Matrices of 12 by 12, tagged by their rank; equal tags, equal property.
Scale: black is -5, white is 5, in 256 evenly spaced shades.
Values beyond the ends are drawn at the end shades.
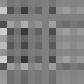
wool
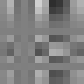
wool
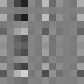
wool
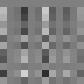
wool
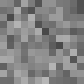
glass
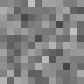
glass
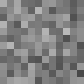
glass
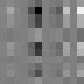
wool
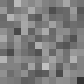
glass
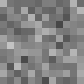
glass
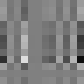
wool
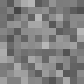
glass
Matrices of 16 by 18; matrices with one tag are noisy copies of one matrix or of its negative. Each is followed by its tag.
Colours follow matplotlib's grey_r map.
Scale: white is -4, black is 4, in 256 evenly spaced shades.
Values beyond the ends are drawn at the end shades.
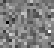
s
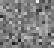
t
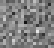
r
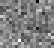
t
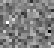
s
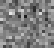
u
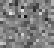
u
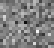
r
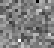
t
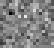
u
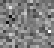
s
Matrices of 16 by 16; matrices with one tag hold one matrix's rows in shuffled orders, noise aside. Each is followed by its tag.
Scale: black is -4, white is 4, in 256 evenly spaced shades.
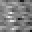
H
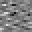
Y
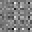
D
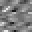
Y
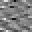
Y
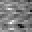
H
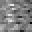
H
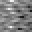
H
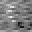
H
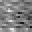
H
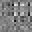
D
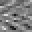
Y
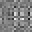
D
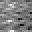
H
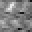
H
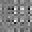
D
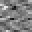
Y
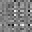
D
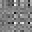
D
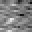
H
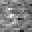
H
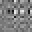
D
